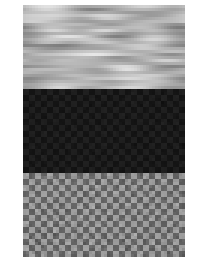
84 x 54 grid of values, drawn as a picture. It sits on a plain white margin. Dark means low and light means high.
It is made of 3 by 1 panels. Panel 1,1: high, streaked across. Panel 2,1: very low, checkered, faint in contrast. Panel 3,1: middling, checkered, strong in contrast.
